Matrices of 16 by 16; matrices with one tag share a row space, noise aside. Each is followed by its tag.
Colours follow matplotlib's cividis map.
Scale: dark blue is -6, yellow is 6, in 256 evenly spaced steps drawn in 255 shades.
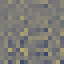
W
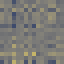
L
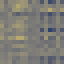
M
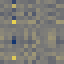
L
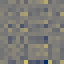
W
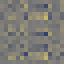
W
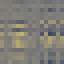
M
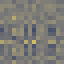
L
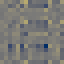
W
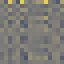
W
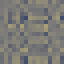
W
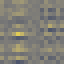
M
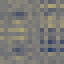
M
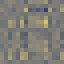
W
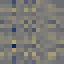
L
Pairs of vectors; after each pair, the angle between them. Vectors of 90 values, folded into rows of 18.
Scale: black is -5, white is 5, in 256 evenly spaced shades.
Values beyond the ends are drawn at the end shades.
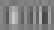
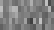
partly aligned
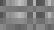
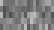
orthogonal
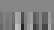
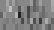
orthogonal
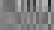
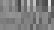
nearly opposite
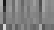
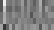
nearly opposite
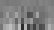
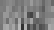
nearly parallel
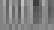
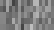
partly opposed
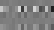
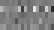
nearly parallel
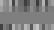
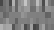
nearly opposite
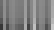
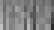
nearly opposite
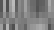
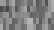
partly aligned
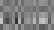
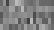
partly opposed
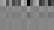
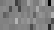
orthogonal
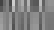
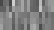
nearly parallel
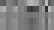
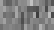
partly aligned
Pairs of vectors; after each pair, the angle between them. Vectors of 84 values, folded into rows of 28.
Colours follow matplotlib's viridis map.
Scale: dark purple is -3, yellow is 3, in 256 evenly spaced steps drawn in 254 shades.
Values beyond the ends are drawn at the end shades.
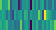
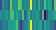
nearly opposite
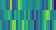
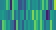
nearly opposite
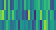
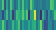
nearly opposite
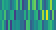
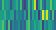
nearly parallel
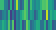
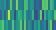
partly aligned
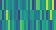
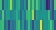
partly opposed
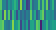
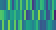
orthogonal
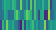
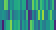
orthogonal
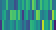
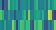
partly opposed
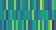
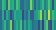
partly opposed
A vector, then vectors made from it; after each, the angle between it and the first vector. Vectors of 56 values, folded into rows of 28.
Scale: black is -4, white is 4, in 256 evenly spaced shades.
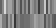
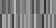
partly opposed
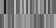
nearly opposite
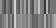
nearly opposite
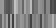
partly opposed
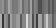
orthogonal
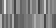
nearly parallel
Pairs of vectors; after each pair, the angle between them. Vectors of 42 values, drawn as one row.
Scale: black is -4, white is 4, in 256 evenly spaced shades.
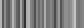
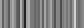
nearly parallel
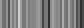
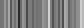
nearly opposite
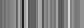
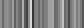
partly opposed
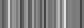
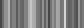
partly aligned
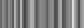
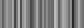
nearly opposite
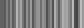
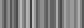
orthogonal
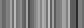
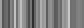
partly aligned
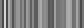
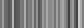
partly opposed
